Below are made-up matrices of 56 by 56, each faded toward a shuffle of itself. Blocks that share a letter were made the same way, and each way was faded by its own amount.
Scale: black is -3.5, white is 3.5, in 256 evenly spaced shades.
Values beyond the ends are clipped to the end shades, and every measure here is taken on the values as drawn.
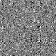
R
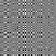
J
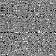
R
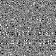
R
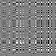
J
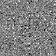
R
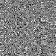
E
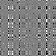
J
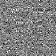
E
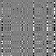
J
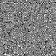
E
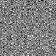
R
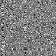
E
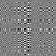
J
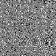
E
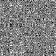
R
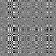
J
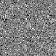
E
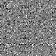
R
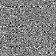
R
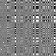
J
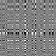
J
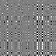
J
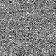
E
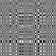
J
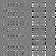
J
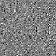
E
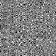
E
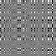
J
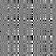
J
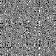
E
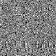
E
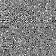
R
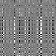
J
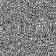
E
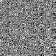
E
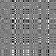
J
